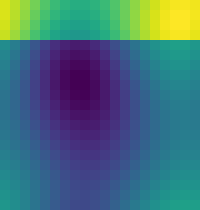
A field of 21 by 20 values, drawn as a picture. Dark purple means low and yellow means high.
Lone odd cells: none. Seam: horizontal, 20% of the way down, the top part higher. Ninth with the highest average: top right. Ninth with the lowest average: centre. Stripes: none.
